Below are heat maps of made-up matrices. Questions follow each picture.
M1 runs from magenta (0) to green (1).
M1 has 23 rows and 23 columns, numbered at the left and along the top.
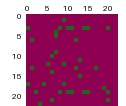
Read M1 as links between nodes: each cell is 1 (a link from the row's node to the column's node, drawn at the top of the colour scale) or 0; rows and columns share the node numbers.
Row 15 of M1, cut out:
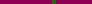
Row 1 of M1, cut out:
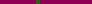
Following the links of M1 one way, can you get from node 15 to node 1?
yes
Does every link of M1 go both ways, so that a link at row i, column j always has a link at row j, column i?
no
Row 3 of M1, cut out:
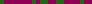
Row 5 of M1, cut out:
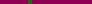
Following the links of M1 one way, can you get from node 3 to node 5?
yes
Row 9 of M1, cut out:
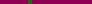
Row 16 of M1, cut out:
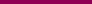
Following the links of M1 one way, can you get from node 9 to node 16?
no
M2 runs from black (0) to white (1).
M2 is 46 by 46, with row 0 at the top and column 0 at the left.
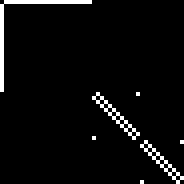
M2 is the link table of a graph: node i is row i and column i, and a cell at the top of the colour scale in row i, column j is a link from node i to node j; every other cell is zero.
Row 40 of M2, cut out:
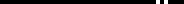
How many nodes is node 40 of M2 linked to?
2
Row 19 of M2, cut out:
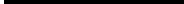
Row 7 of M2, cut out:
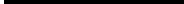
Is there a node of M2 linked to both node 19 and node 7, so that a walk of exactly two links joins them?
yes
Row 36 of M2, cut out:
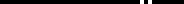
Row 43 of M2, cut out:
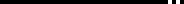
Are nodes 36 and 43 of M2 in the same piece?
yes
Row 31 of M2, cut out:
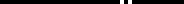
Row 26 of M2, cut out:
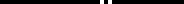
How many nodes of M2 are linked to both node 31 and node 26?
0
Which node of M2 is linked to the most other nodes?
node 0
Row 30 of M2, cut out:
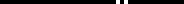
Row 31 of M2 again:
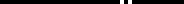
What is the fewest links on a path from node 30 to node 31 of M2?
1
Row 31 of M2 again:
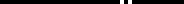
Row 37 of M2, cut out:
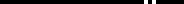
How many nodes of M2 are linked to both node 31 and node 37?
0
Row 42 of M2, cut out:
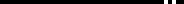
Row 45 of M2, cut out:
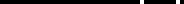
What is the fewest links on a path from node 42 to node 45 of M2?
3
